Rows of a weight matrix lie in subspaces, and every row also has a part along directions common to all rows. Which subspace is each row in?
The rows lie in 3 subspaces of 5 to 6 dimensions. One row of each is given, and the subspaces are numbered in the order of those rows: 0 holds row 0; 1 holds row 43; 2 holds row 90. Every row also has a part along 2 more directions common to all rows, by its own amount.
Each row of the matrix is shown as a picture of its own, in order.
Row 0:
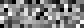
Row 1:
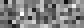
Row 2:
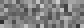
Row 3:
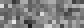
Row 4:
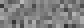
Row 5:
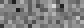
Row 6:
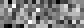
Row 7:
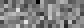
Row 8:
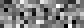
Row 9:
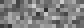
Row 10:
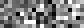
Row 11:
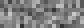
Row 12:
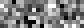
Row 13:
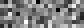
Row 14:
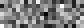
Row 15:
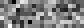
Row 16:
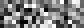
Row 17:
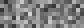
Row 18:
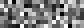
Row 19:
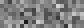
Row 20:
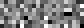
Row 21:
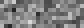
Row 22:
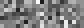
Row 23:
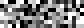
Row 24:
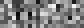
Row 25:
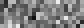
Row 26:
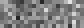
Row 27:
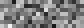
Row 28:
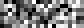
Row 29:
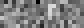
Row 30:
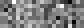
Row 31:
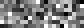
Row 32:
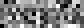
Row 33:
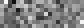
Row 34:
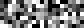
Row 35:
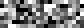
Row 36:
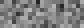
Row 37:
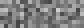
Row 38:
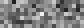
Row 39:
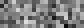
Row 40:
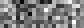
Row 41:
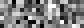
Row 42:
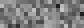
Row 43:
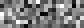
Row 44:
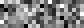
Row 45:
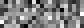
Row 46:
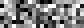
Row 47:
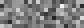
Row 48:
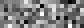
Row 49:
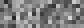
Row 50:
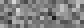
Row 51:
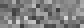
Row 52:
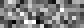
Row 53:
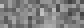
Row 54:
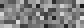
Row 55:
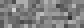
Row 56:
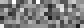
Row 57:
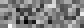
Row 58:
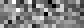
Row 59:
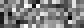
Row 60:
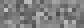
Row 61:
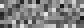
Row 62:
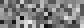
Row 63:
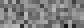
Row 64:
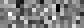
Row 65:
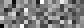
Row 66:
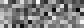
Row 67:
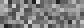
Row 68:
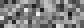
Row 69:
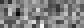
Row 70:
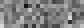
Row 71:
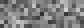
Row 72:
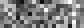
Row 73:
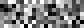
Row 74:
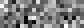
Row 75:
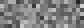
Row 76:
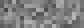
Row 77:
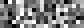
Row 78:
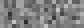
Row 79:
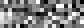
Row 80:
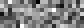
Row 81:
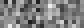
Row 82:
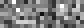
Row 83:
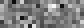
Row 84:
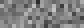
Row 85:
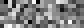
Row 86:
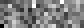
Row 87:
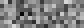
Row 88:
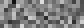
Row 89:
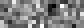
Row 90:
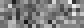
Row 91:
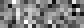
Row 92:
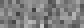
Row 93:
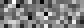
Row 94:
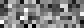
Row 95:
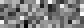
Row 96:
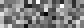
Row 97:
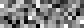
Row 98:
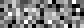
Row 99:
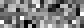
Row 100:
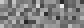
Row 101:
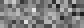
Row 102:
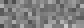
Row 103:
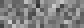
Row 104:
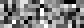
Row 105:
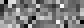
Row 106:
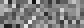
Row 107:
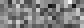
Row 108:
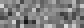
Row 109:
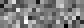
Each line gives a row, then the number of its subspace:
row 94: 0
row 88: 0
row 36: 1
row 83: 0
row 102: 2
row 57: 2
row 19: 2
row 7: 0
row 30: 2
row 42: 2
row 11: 1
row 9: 1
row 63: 2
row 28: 2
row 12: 0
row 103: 0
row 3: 2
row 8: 2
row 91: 2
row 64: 2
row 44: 0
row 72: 2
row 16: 1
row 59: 1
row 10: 2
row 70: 1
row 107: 2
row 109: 0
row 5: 0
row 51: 0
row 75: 1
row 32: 2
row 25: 0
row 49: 2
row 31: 1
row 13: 2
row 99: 0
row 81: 0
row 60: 0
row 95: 0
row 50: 1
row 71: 1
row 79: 1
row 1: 2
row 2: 0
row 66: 1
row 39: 1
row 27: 1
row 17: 2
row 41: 0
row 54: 1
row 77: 2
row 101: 2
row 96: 1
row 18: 2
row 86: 1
